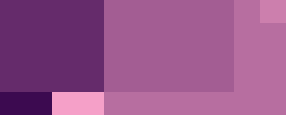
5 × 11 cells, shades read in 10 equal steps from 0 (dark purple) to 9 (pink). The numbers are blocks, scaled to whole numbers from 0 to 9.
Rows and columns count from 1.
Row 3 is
2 2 2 2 5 5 5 5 5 6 6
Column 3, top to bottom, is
2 2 2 2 9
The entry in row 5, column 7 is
6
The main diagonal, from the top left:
2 2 2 2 6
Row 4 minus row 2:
0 0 0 0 0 0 0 0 0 0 0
